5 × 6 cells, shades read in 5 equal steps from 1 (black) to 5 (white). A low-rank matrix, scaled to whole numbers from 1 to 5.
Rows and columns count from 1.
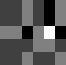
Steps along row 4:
same same up same down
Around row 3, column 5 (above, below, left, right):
1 3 3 1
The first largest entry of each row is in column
3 3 5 4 3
